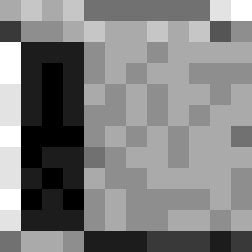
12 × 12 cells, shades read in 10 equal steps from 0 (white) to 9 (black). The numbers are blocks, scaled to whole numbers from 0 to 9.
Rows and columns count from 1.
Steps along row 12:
down same up up same same down same same up down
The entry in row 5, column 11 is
4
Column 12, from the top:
0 4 3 4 3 3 5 3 4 4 3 7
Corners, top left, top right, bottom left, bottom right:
3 0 5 7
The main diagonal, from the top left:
3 4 8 8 3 4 4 3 3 4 4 7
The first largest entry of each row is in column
5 1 2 3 3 3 2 2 3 2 2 5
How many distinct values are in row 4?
5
